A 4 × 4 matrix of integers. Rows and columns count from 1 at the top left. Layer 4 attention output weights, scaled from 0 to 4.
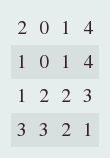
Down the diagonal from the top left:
2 0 2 1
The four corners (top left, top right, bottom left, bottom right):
2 4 3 1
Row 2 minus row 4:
-2 -3 -1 3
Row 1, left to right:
2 0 1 4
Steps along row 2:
down up up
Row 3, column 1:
1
